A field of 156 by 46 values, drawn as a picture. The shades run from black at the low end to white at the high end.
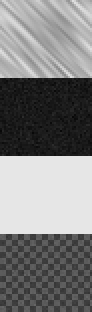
It is made of 4 by 1 panels. Panel 1,1: high, slanting down to the right. Panel 2,1: very low, fine-grained, faint in contrast. Panel 3,1: very high, flat. Panel 4,1: low, checkered.
